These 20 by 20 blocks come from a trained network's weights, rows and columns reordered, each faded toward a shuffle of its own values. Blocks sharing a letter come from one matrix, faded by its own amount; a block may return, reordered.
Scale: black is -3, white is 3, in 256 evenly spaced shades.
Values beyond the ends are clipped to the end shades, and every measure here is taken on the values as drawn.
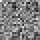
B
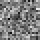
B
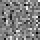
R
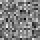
B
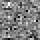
R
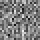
B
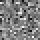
R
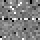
R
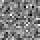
B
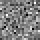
R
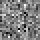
B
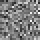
B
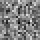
B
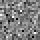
R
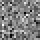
B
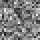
B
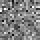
R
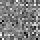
R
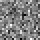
R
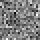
B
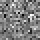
R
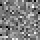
R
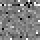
R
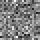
B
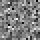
R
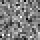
R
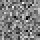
B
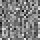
B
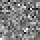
R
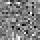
R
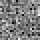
R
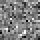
R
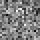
B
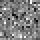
R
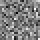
B
